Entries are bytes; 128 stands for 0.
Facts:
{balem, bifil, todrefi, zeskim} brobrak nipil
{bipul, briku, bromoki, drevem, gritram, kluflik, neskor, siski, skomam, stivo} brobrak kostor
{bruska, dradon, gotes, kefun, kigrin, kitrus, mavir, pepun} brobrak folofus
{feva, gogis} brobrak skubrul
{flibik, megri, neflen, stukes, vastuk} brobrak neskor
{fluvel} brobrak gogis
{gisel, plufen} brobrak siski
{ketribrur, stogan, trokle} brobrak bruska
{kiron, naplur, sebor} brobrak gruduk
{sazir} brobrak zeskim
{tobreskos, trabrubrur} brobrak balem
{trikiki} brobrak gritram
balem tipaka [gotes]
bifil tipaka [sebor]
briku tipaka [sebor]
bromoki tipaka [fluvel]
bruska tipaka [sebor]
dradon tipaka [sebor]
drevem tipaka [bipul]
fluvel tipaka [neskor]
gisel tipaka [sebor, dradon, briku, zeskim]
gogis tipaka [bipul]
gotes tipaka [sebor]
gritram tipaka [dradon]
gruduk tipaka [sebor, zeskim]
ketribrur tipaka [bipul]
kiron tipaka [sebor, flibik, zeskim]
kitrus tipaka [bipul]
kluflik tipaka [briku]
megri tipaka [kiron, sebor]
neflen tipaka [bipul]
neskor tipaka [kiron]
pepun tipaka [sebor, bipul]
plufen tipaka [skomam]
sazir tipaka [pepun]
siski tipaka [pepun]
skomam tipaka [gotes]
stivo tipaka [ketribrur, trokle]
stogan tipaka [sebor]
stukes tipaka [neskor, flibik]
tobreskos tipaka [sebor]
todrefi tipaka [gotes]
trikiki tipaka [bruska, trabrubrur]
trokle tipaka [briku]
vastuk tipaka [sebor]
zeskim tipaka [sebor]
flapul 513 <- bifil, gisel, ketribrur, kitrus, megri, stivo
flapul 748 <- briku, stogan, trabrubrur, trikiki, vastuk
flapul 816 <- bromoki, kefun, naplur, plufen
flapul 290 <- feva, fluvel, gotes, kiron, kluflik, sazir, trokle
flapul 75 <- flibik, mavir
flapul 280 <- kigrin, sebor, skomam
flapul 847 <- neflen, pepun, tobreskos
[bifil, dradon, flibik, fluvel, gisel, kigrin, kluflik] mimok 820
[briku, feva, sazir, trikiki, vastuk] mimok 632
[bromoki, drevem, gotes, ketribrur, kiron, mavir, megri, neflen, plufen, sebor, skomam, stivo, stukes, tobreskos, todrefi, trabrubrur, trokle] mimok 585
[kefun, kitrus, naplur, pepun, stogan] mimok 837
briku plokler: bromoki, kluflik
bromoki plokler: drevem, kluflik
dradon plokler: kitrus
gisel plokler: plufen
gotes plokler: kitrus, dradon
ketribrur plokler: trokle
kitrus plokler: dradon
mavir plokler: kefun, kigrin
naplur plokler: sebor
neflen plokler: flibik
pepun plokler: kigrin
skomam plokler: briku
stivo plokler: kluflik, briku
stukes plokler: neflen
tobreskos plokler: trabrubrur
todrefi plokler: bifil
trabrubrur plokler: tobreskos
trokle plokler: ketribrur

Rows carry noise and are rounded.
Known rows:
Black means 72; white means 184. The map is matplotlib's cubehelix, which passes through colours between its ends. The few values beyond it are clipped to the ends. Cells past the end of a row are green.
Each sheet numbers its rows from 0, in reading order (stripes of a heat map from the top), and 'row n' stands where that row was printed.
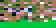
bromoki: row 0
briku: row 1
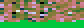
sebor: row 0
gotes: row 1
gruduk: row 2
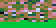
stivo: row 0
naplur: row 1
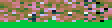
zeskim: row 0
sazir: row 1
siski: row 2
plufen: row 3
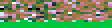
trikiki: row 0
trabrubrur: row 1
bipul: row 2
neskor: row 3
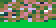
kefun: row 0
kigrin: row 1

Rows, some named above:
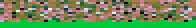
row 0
sebor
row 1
bifil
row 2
tobreskos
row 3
dradon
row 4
plufen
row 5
ketribrur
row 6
bifil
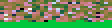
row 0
stukes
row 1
flibik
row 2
dradon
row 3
kiron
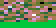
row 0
neflen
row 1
todrefi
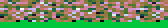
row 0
gisel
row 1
pepun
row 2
gisel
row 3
mavir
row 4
feva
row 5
bifil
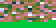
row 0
dradon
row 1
vastuk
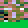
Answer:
kitrus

